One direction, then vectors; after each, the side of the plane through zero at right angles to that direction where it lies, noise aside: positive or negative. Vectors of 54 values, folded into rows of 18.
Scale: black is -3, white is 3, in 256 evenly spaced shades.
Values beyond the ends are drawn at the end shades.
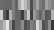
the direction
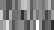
positive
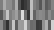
negative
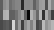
negative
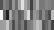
positive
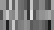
negative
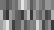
positive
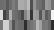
positive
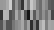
negative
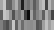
negative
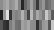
negative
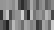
negative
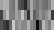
negative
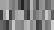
negative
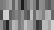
negative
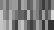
positive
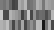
positive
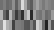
positive
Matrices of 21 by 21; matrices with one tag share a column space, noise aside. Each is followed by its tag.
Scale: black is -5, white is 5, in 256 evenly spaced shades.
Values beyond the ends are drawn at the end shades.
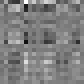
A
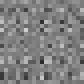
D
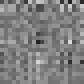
A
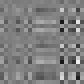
D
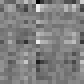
A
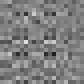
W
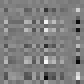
D
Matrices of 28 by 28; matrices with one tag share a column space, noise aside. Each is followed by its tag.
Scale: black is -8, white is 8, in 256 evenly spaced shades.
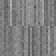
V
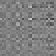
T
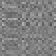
T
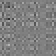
T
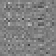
T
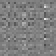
T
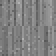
V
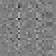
T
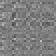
T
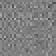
T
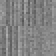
V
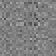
T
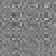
T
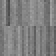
V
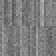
V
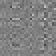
T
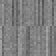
V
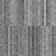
V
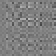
T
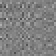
T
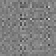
T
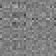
T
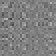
T
